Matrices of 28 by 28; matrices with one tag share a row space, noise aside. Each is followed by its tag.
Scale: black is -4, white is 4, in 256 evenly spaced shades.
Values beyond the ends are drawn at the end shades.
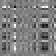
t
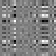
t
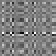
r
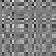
r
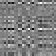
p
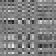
p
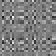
r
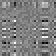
t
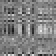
p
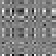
r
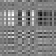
p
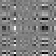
t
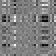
t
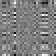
t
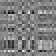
p
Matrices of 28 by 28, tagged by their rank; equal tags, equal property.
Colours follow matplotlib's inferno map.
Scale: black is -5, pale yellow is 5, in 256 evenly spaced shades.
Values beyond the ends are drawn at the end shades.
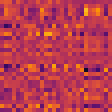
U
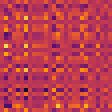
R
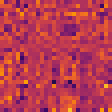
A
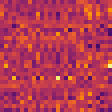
A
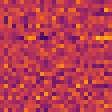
A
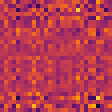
U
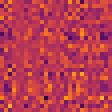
A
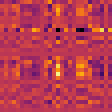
R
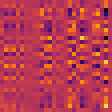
R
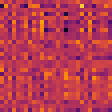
U
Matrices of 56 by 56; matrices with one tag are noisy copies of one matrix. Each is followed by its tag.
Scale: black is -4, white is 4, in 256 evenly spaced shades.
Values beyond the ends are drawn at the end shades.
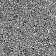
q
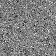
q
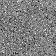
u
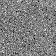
u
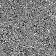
q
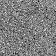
u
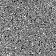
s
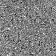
s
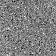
s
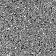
s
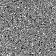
s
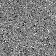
q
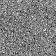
u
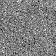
u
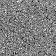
u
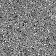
q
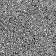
u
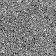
u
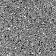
s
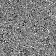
q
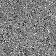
q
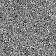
q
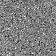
s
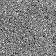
u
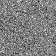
u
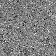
q
